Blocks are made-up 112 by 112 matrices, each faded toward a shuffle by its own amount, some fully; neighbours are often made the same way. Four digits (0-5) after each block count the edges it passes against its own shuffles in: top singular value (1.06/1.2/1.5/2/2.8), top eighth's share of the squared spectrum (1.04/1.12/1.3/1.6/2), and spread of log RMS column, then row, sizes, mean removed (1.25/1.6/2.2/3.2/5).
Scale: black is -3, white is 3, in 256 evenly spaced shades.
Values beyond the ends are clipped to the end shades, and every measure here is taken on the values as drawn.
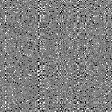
5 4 3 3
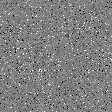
2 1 0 1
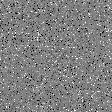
0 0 0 0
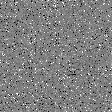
2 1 0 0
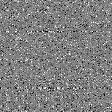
3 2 0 2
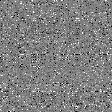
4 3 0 2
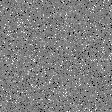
0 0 0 0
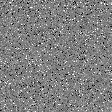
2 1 0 0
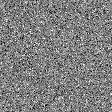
0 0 0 0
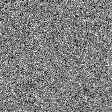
0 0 0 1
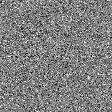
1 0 0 2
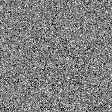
0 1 0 2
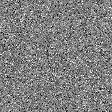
0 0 0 0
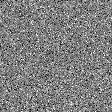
0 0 0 0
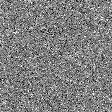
0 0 0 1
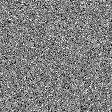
0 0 0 0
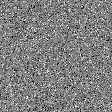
2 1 0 0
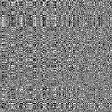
5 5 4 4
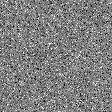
1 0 0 0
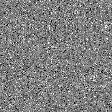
3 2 1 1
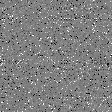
3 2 0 0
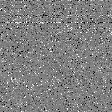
4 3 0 2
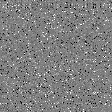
3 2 0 1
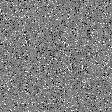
2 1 0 0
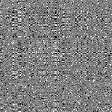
5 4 3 3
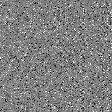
3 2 1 0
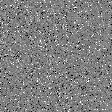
3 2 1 0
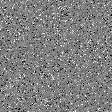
3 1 0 0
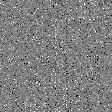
3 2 1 0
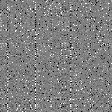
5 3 2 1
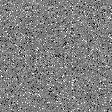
3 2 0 0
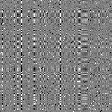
5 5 4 3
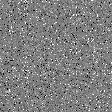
3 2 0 0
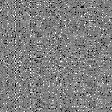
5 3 2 2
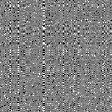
5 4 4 3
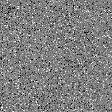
3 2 1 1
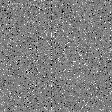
3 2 1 0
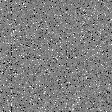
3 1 0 0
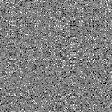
4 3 2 2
